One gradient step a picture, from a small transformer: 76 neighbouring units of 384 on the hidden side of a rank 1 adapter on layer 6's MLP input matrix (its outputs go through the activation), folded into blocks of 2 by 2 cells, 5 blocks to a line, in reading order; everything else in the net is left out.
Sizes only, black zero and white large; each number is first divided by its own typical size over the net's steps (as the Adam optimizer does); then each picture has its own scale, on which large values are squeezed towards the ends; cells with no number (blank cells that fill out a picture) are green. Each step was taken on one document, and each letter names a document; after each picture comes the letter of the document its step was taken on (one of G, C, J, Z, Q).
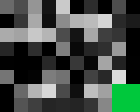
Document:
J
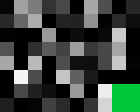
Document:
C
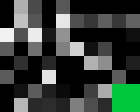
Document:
J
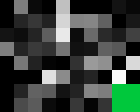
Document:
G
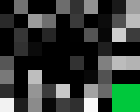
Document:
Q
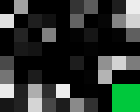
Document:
Q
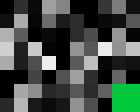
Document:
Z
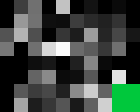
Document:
G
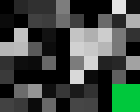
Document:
Z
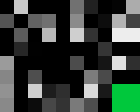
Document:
Q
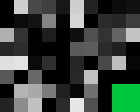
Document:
Z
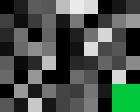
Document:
Z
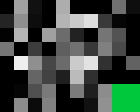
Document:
J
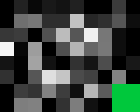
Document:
G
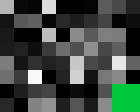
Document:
C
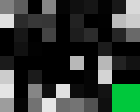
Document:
Q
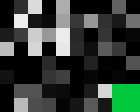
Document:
J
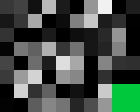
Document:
C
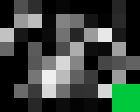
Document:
G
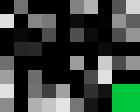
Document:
Q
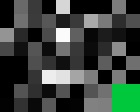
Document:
G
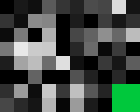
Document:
Z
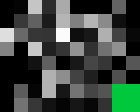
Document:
G
